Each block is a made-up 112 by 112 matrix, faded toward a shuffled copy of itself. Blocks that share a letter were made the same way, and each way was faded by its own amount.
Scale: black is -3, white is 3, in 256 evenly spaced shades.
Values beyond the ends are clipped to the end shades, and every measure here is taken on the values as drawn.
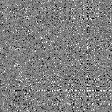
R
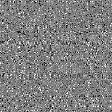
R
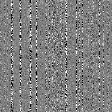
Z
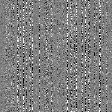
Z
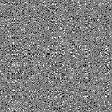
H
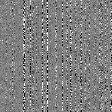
Z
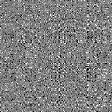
H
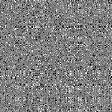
H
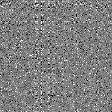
R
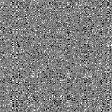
H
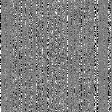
Z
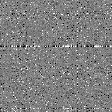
R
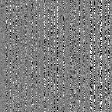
Z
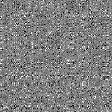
H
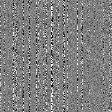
Z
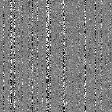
Z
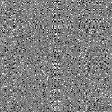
H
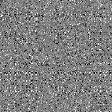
R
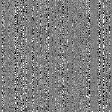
Z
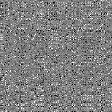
H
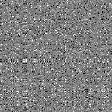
R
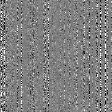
Z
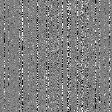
Z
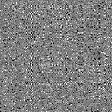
H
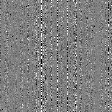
Z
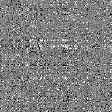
R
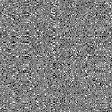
H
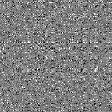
H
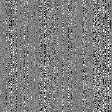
Z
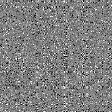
R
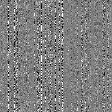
Z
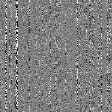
Z
